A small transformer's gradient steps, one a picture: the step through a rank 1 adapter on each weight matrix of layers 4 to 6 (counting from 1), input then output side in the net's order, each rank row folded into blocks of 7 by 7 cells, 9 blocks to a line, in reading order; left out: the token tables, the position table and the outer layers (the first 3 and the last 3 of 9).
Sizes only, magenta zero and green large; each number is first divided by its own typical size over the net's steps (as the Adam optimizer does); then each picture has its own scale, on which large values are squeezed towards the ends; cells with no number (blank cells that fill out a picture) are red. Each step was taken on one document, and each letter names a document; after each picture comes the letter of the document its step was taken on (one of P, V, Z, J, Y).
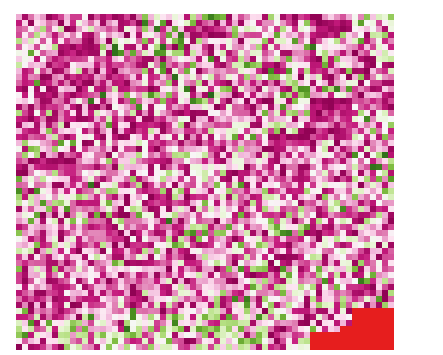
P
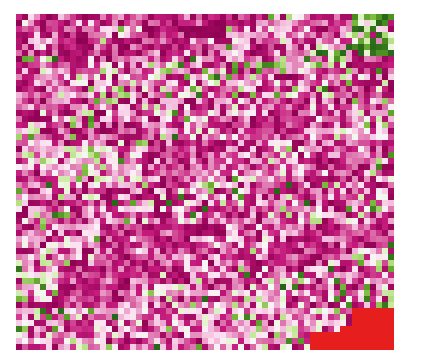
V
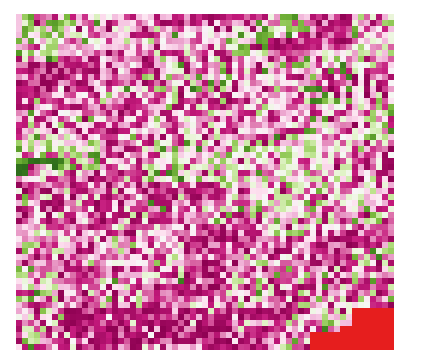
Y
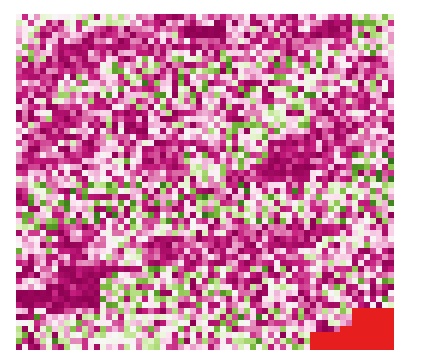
P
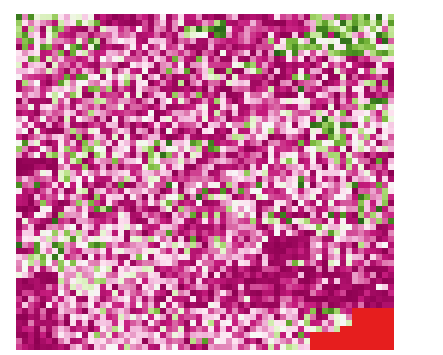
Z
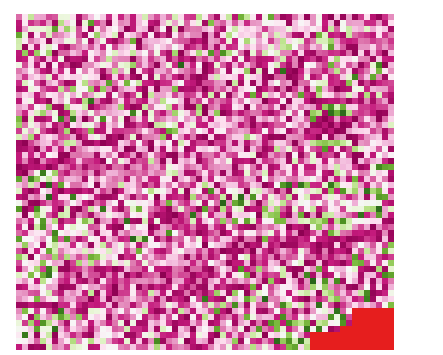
V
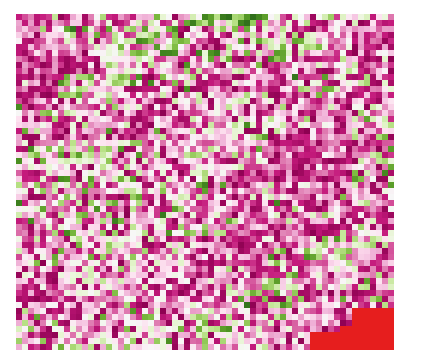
P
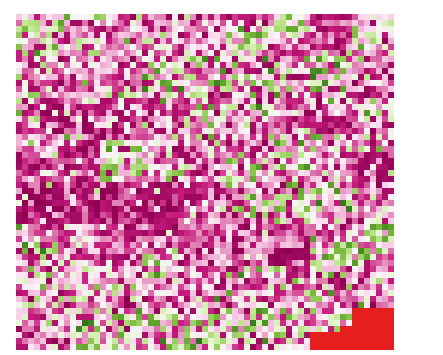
Y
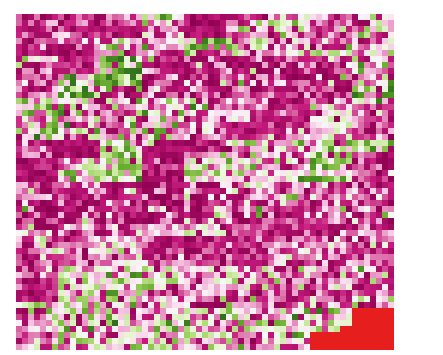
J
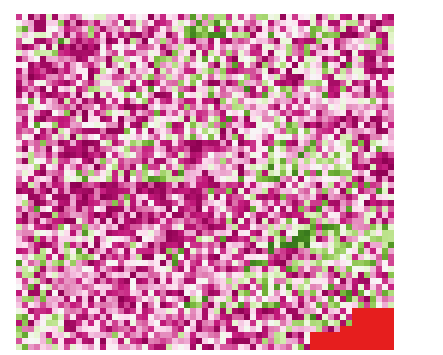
Y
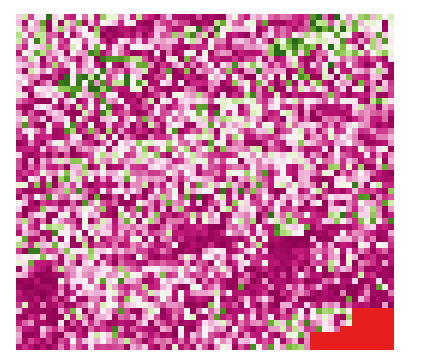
Z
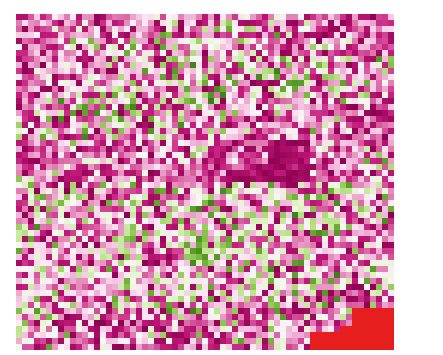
P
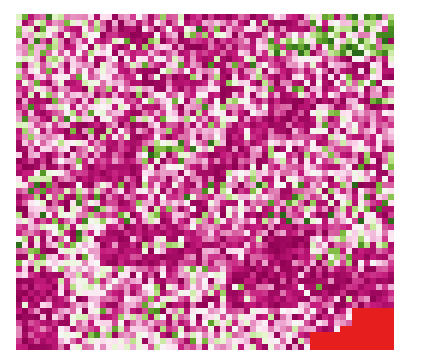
Z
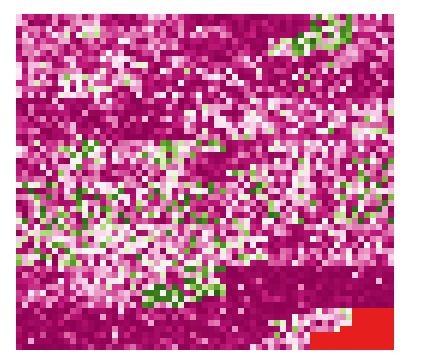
Z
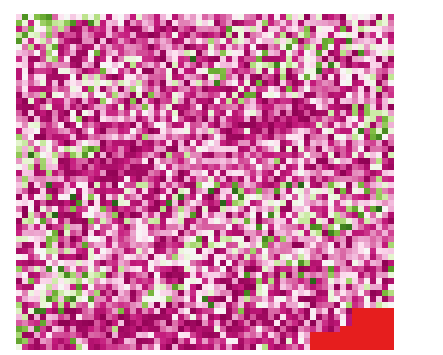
V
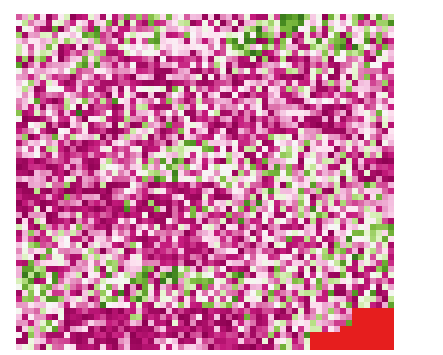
Y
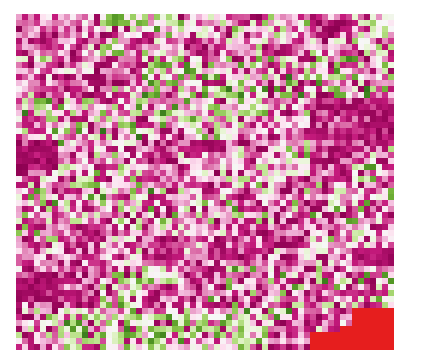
P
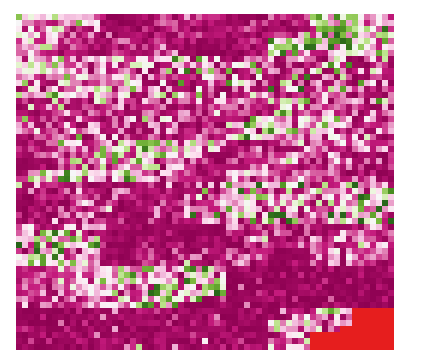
Z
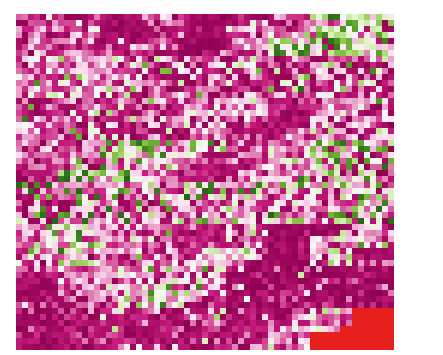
Z
